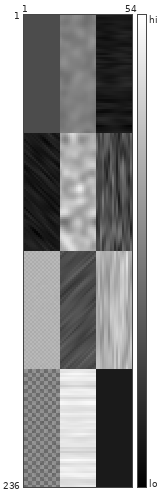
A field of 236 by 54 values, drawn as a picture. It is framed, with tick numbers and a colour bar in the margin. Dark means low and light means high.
It is made of 4 by 3 panels. Panel 1,1: low, flat. Panel 1,2: middling, blotchy, faint in contrast. Panel 1,3: very low, streaked across, faint in contrast. Panel 2,1: very low, slanting down to the right, faint in contrast. Panel 2,2: high, blotchy. Panel 2,3: low, streaked downward. Panel 3,1: high, checkered, faint in contrast. Panel 3,2: low, slanting up to the right, faint in contrast. Panel 3,3: high, streaked downward. Panel 4,1: middling, checkered. Panel 4,2: very high, streaked across, faint in contrast. Panel 4,3: very low, flat.
